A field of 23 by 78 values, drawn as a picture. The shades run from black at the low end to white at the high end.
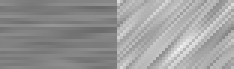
It is made of 1 by 2 panels. Panel 1,1: middling, streaked across, faint in contrast. Panel 1,2: high, slanting up to the right.
